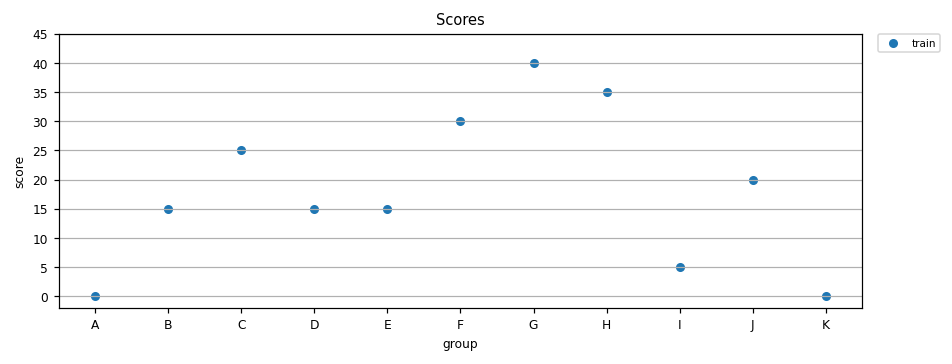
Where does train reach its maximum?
G
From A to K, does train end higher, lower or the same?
the same
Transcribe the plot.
Title: Scores
x-axis: group, ticks A B C D E F G H I J K
y-axis: score, ticks 0 5 10 15 20 25 30 35 40 45
Legend: train
Values:
train: 0 15 25 15 15 30 40 35 5 20 0
